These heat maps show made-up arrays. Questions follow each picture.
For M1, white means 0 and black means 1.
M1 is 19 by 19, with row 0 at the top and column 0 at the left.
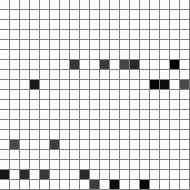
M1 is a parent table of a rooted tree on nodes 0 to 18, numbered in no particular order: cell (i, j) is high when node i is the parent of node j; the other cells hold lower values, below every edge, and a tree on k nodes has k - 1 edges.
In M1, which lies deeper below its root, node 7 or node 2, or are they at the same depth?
node 2
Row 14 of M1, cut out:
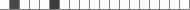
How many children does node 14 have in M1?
2
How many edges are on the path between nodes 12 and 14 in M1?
5
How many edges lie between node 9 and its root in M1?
4
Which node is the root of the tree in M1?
6
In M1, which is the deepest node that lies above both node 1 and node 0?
17
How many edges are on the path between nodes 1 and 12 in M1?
6
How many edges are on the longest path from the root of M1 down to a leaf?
5
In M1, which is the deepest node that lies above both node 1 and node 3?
8
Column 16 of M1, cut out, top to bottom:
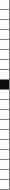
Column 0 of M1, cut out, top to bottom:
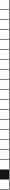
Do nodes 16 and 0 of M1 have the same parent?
no
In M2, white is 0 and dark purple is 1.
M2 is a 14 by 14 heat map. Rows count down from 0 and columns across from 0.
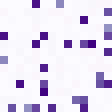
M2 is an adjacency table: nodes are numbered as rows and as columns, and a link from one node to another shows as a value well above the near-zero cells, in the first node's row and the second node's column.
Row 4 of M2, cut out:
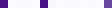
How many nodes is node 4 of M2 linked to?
3
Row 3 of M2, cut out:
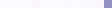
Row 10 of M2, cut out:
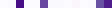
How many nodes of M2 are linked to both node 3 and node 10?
1
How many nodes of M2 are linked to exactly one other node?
8
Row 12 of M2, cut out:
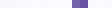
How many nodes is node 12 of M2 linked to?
2
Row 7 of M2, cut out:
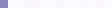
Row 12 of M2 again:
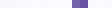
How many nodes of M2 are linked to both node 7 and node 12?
0
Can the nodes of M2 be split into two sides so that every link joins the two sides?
yes
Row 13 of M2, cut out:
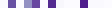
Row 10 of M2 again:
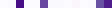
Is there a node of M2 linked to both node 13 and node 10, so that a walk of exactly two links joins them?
no
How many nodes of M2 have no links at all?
0
